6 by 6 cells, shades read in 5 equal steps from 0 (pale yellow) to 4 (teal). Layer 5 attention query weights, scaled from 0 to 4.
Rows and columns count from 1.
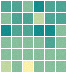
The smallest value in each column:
1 2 0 1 2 2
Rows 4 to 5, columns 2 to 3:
2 2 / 2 2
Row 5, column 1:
2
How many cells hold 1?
2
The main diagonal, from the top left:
3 3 3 2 2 2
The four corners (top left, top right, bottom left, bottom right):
3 3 1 2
